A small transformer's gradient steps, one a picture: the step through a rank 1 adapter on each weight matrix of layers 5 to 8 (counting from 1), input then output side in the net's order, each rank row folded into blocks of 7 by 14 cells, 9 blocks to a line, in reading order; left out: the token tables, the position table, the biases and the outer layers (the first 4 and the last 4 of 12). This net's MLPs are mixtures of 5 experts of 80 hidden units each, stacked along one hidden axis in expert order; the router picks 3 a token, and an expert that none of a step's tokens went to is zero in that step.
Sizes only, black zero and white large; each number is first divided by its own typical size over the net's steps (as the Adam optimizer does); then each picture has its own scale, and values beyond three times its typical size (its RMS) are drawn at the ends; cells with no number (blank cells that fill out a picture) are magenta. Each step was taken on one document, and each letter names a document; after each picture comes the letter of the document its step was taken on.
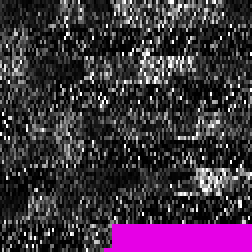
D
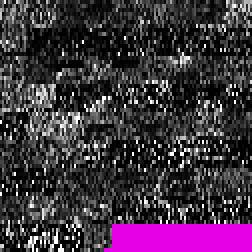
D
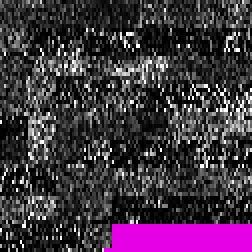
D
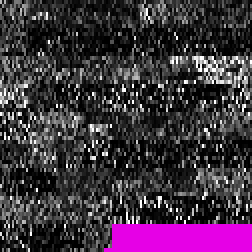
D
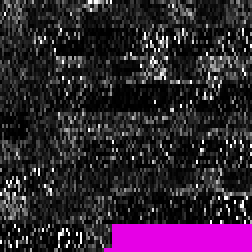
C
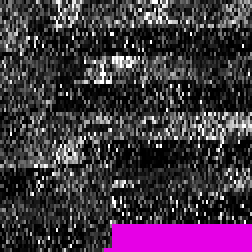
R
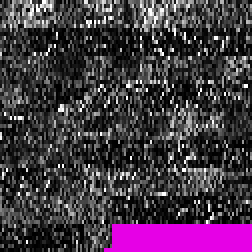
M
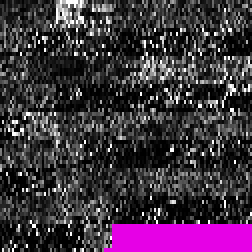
R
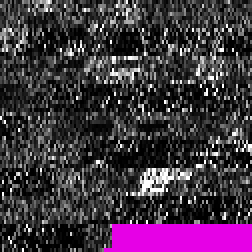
R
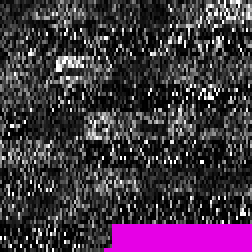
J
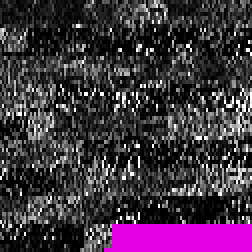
D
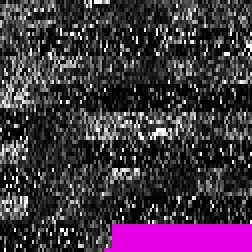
J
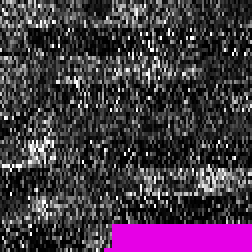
M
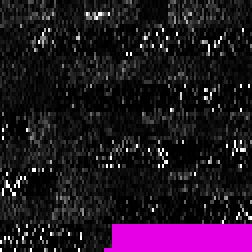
C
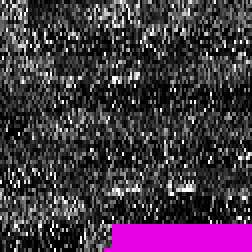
J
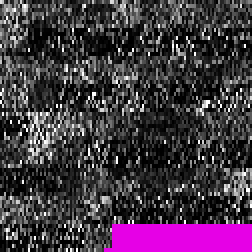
D
